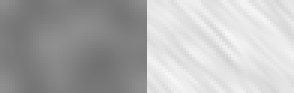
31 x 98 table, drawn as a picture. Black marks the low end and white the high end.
It is made of 1 by 2 panels. Panel 1,1: middling, smooth, faint in contrast. Panel 1,2: very high, slanting down to the right, faint in contrast.
